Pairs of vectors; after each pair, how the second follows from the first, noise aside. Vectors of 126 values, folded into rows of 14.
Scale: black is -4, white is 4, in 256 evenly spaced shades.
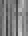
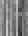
negated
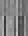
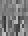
sign-scrambled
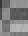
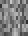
shuffled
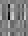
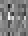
sign-scrambled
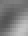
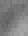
shrunk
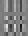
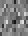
shuffled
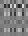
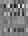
sign-scrambled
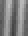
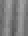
shrunk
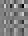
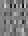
sign-scrambled
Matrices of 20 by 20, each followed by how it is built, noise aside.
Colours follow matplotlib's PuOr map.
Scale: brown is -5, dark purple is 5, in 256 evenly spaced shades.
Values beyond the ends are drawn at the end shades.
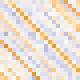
Toeplitz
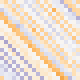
Toeplitz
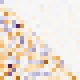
lower triangular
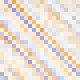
Toeplitz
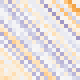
Toeplitz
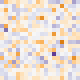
low rank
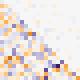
lower triangular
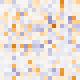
low rank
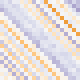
Toeplitz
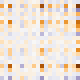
low rank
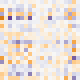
low rank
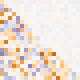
lower triangular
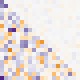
lower triangular
